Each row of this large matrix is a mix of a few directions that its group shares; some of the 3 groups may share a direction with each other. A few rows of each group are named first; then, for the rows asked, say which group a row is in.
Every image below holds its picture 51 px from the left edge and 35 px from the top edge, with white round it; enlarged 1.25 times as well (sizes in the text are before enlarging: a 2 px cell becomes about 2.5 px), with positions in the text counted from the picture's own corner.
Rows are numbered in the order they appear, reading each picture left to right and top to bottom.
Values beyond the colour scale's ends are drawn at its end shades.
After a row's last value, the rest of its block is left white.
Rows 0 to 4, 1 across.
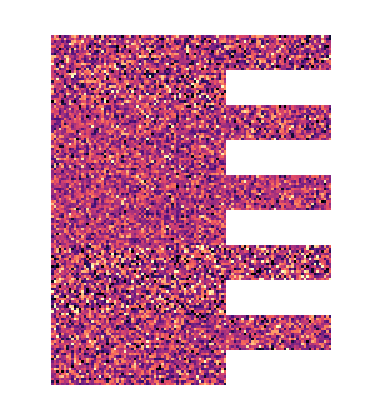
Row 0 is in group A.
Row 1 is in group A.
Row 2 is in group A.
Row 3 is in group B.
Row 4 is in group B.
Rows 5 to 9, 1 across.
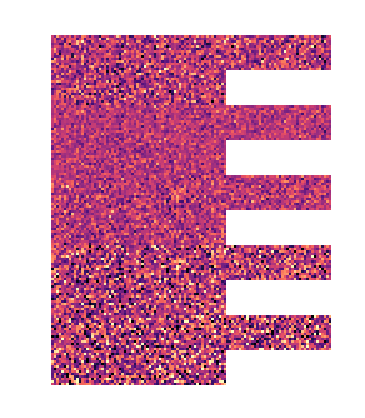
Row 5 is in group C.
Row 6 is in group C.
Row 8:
C
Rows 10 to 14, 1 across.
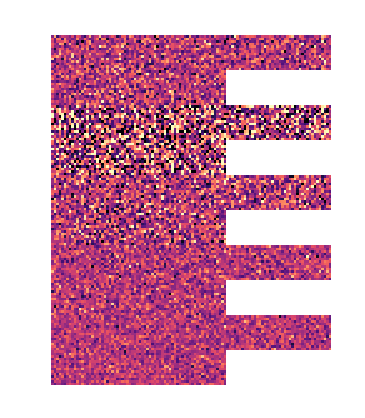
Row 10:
C
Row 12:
C
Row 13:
A
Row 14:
A
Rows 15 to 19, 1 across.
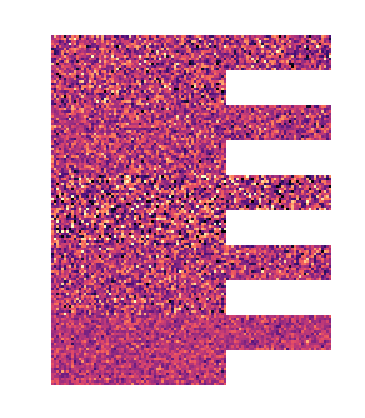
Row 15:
A
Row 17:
B
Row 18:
C
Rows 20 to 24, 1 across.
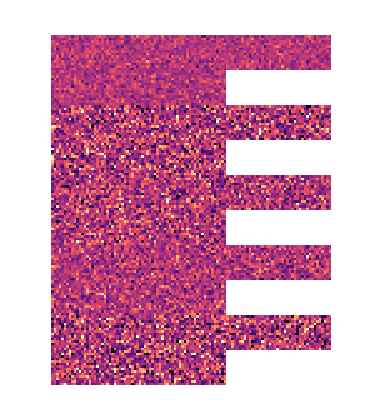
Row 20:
B
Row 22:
C
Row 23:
B
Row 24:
C
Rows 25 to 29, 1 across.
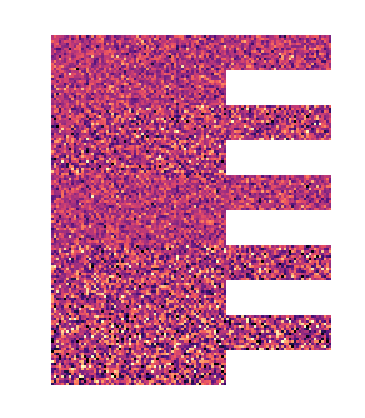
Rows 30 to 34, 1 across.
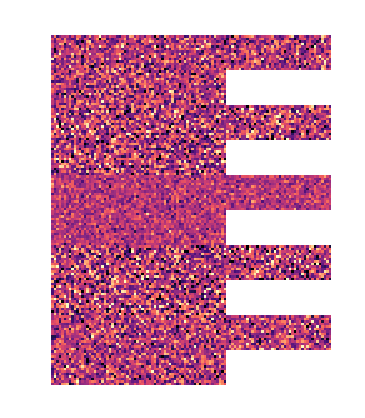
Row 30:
C
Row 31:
B
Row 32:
C
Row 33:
B
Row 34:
B
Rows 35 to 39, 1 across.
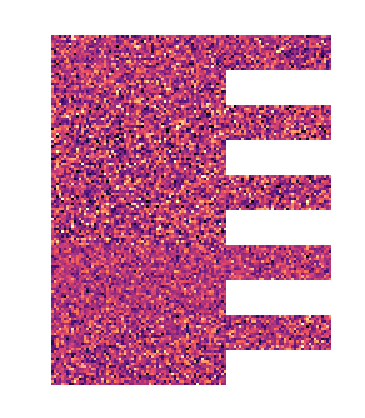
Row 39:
A
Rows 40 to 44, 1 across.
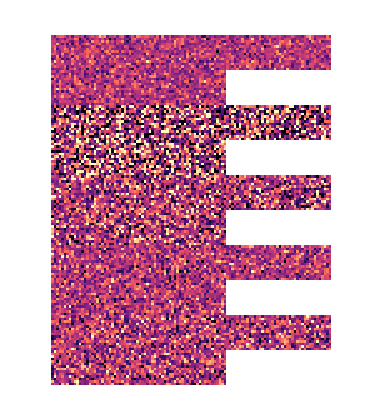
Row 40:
B
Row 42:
A
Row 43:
C
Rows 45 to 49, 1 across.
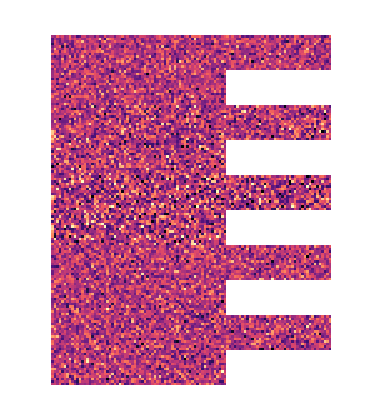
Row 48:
B
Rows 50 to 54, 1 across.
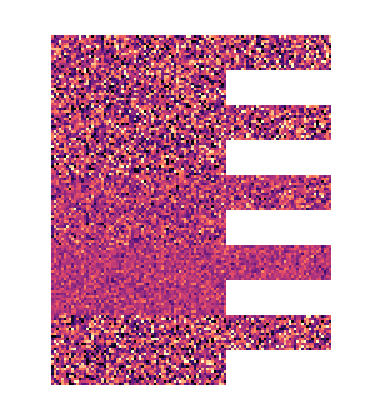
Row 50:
A
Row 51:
A
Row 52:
A
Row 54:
A
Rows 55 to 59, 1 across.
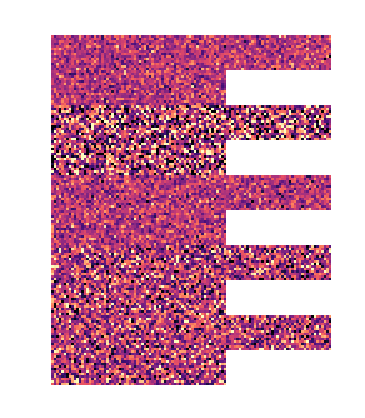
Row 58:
B
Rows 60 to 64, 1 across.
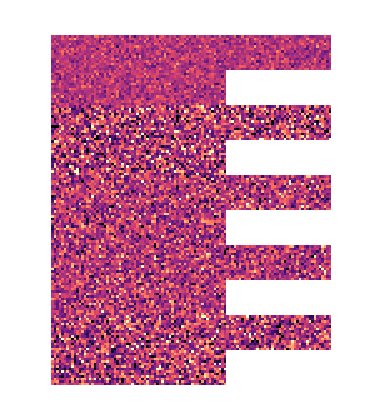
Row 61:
B
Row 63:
C
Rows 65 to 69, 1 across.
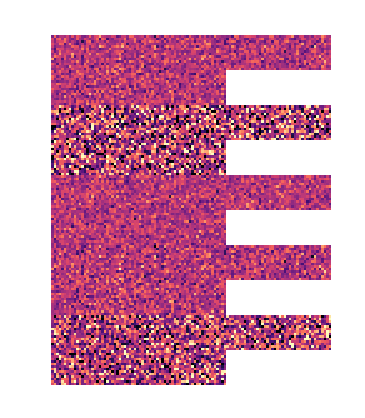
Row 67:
B
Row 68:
C
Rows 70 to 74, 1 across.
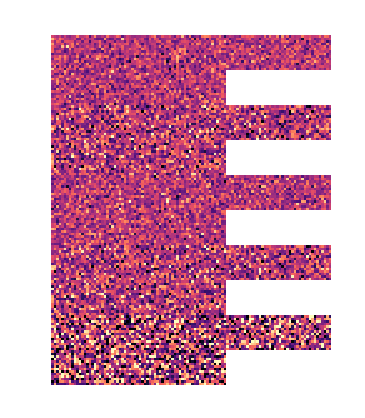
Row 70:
C
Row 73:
B
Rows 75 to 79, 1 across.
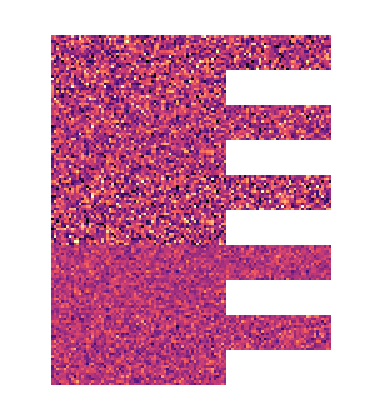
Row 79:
A
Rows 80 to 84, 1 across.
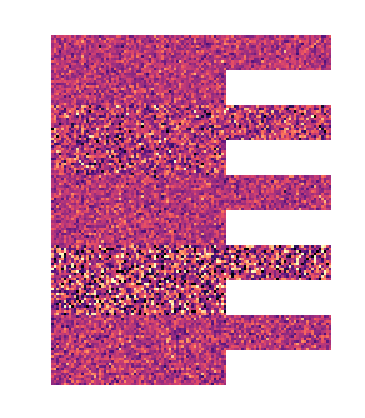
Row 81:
C
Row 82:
C
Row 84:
C
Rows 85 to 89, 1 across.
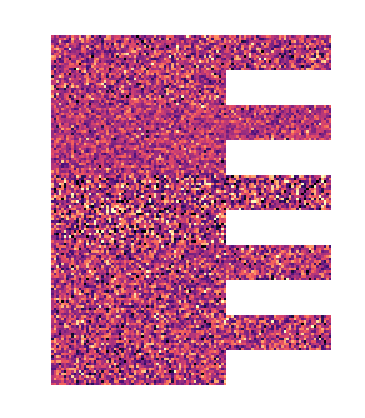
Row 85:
A
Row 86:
B
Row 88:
B
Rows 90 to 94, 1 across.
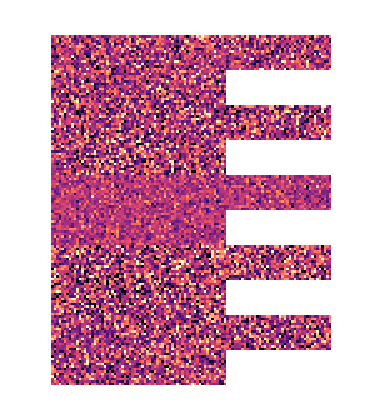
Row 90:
B
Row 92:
A
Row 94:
A
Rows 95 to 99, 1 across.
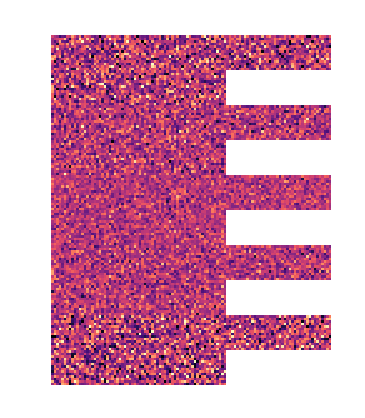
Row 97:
C
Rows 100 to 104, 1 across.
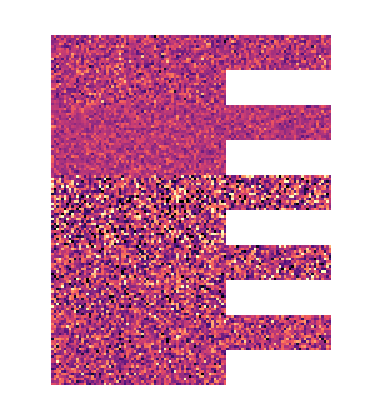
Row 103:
A
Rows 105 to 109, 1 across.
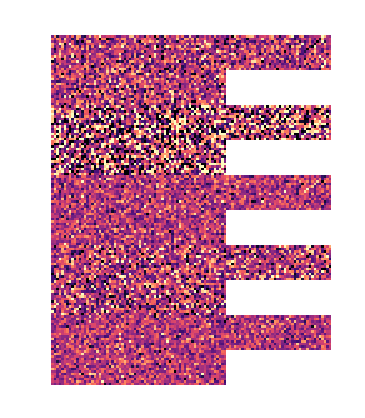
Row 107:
C
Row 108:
A
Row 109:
C
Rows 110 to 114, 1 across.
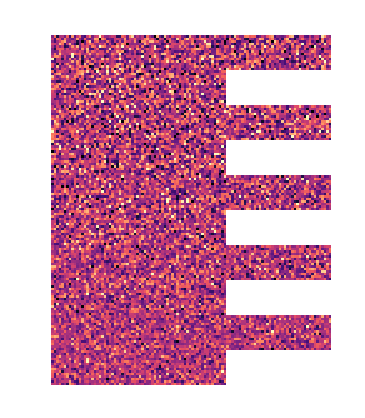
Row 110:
C
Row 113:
A
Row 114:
B
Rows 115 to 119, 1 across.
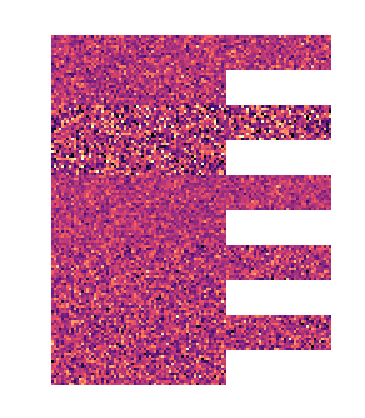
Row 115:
A
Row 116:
A
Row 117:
B
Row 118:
B
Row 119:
A
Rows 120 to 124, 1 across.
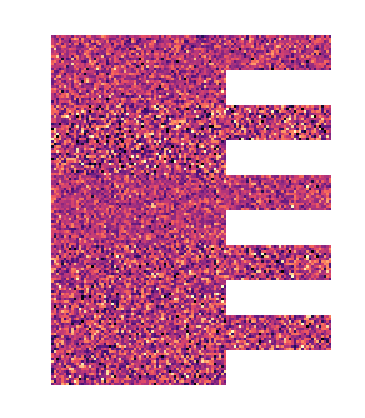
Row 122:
A
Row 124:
A
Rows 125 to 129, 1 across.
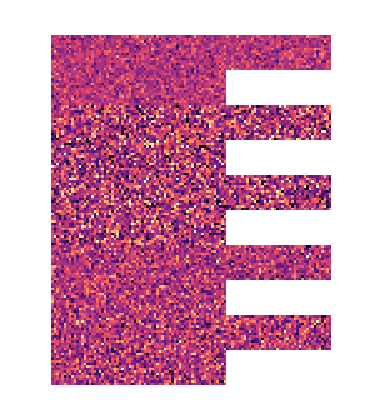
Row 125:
A
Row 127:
A
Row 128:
A
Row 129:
C
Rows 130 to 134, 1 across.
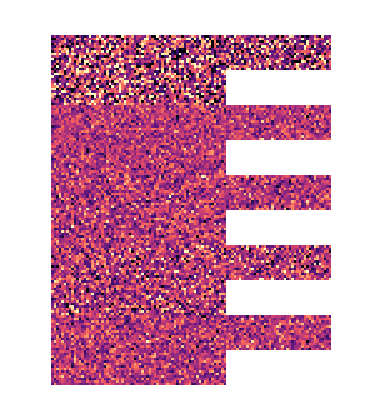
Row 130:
C
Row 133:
B
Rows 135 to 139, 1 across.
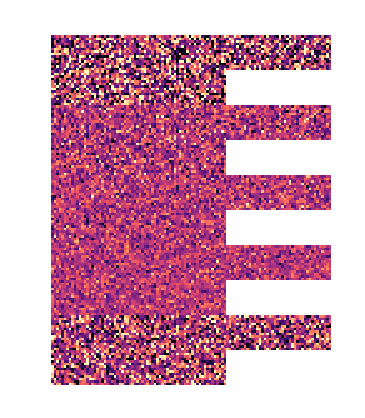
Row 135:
C
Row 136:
C
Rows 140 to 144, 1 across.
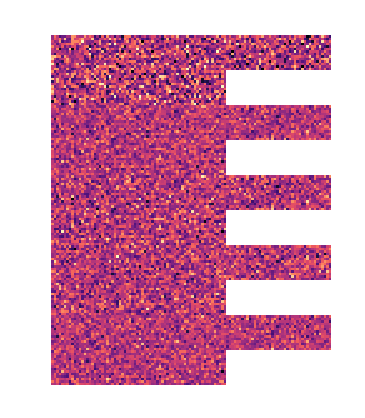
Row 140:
A
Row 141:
B
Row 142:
B
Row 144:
B
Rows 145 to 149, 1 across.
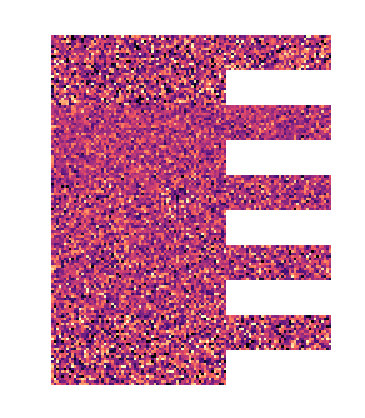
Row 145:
A
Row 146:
A
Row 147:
C
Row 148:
A
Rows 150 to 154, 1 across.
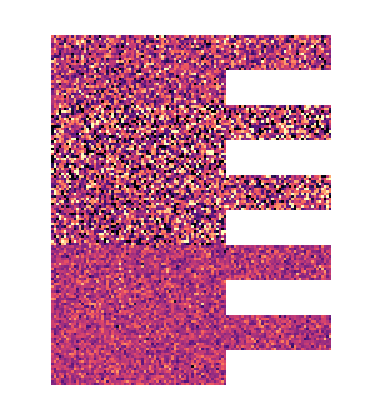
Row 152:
A
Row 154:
A
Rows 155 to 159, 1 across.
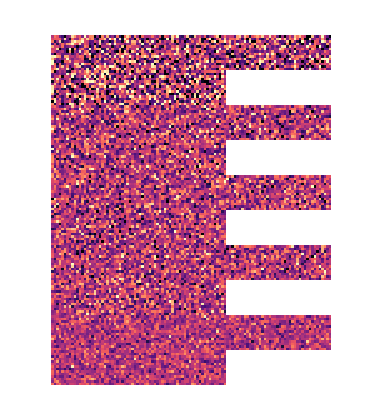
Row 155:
A
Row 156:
B
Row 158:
C
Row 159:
B
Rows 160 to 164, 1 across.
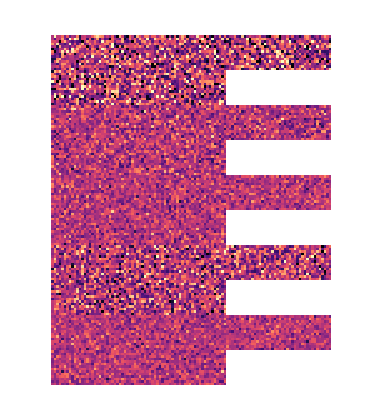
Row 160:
A
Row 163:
C
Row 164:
B
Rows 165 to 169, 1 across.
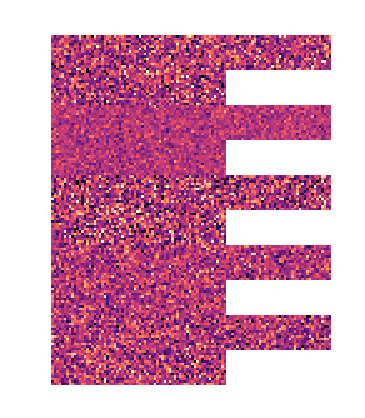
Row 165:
A
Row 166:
C
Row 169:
A
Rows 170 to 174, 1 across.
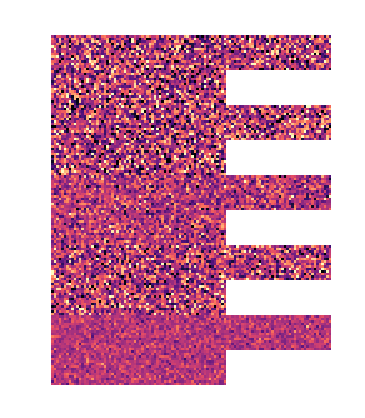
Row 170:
B
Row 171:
A
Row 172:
A
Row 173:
A
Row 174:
B
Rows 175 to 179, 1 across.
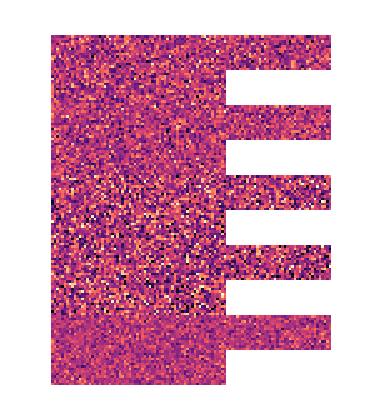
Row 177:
A
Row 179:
A
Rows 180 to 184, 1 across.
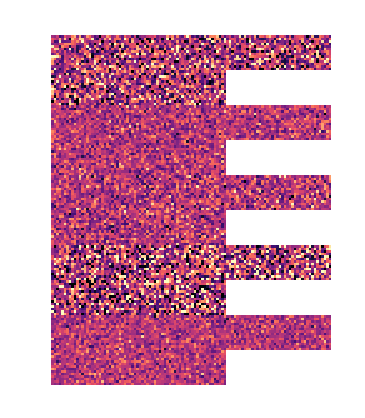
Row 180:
B
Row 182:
A
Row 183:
A
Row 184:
C
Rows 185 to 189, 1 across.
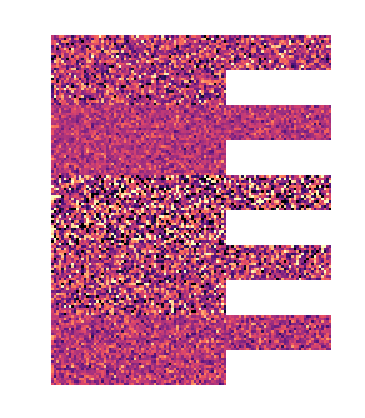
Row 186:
B
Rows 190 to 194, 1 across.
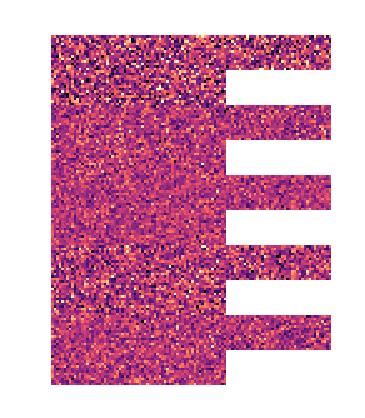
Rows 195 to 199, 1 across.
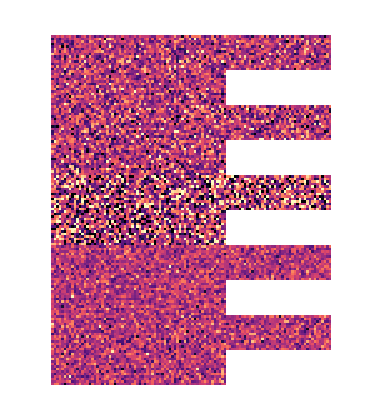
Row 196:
B
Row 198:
B
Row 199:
C
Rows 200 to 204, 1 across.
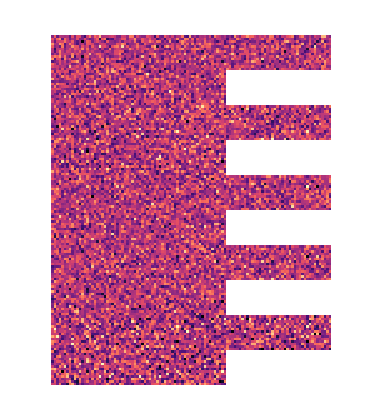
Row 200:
C
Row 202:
A
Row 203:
B
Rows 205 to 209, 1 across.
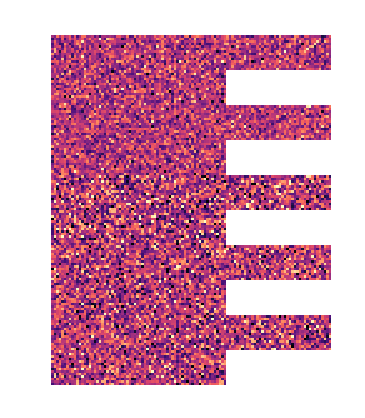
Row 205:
C
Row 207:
B
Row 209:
A
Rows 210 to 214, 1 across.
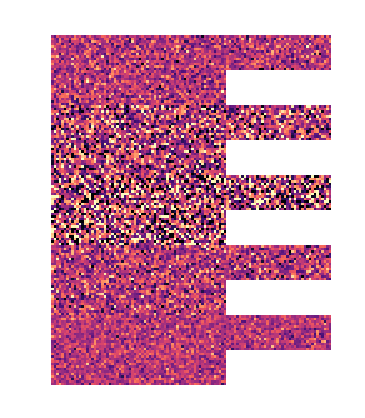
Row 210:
B
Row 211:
B
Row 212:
B
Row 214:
A
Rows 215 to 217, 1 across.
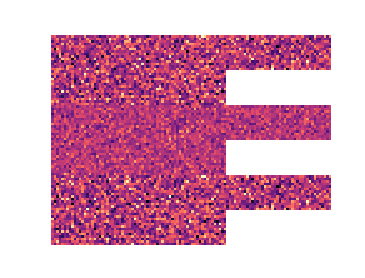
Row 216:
C
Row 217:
B
